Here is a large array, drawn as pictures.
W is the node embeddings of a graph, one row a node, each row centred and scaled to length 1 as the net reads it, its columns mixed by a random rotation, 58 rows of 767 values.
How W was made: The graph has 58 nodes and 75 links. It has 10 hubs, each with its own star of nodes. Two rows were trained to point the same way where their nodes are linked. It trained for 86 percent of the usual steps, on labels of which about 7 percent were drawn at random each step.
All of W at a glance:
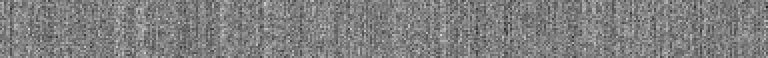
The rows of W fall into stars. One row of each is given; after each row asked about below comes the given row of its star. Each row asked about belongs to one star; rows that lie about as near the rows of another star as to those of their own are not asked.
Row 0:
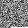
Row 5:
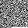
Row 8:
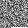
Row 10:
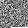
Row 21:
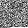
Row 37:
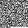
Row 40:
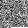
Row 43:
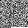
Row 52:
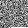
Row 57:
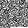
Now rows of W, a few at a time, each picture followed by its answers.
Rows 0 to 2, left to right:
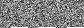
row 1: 21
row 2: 10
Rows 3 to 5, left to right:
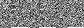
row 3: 57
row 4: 57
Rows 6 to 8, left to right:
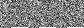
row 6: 57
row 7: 8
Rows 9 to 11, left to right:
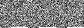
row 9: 37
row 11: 37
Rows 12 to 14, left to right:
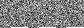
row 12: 0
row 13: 52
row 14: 40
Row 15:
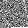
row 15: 8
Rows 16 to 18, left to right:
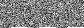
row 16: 40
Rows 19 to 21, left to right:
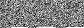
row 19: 52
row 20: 37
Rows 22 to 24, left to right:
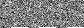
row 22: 21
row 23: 0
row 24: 40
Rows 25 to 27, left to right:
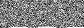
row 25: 8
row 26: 37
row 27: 40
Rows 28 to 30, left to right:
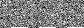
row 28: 21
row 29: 43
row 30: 40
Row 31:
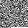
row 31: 5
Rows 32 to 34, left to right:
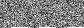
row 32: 8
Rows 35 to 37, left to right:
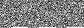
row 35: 37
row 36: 40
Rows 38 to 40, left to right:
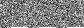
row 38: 37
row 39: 52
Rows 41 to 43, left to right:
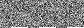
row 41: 43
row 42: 0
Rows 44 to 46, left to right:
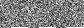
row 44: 5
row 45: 10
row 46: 10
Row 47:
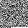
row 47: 57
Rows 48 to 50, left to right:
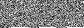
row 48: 52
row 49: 57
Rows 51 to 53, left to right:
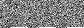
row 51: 43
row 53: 21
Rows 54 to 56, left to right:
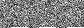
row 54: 8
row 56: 21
